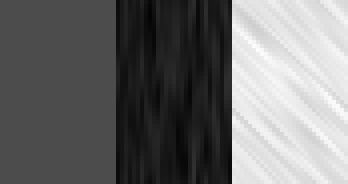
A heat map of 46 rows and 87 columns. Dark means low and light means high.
The table splits into one row of 3 panels. Panel 1,1: low, flat. Panel 1,2: very low, streaked downward, faint in contrast. Panel 1,3: very high, slanting down to the right, faint in contrast.
